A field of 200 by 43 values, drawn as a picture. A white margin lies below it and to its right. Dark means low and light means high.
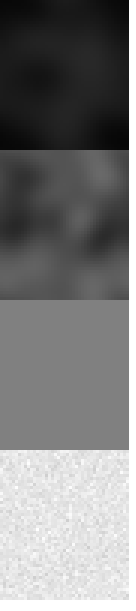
It is made of 4 by 1 panels. Panel 1,1: very low, smooth, faint in contrast. Panel 2,1: low, smooth. Panel 3,1: middling, flat. Panel 4,1: very high, fine-grained, faint in contrast.
